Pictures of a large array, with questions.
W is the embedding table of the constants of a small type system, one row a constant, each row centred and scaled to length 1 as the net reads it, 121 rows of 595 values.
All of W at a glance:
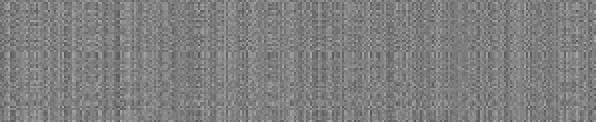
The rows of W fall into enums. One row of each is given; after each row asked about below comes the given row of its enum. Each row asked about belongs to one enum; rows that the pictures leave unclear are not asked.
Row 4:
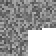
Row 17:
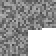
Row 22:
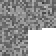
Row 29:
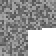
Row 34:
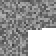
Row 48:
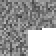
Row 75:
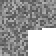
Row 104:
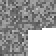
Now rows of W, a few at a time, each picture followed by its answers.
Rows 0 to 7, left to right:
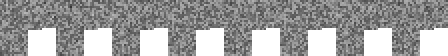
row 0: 104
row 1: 22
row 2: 17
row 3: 29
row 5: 29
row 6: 17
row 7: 4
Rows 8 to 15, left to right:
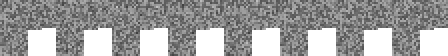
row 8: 29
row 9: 4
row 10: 22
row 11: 22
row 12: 22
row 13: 29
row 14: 29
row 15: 75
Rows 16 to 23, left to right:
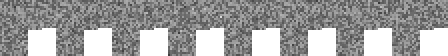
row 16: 22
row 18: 4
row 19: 104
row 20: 17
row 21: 17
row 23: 29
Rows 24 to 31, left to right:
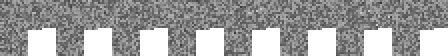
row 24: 4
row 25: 22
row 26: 75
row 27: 34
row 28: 104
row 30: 104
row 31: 29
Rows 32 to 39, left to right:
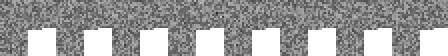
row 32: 4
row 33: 75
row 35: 104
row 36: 17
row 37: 22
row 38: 34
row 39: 29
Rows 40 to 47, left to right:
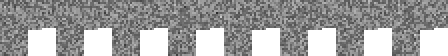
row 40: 22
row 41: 22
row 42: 34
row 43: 104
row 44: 29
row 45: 75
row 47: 104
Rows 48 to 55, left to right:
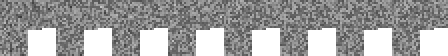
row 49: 22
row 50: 34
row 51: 104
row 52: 75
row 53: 29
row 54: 29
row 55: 75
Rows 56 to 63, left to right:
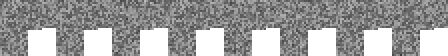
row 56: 75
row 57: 29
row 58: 22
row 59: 75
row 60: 4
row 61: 34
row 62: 75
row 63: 104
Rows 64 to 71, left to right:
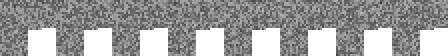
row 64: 22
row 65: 29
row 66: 29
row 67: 4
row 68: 17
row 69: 17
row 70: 104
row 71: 75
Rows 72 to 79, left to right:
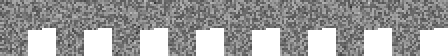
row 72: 4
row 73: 34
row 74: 22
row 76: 29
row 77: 75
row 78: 22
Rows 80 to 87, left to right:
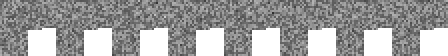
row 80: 75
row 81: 34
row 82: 104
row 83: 17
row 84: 104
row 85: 22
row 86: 34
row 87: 17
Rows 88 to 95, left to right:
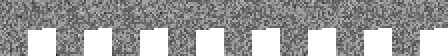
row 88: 48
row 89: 104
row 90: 104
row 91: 34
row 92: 75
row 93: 22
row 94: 75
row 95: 4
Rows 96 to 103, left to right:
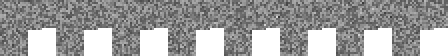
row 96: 34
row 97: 29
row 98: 17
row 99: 4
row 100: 104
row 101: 4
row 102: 104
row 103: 22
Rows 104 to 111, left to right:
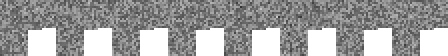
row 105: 22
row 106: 75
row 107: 75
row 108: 104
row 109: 48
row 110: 29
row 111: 34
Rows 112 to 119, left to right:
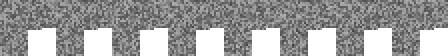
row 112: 29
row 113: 17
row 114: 75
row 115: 17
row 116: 4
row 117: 34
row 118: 17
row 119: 4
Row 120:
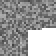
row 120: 34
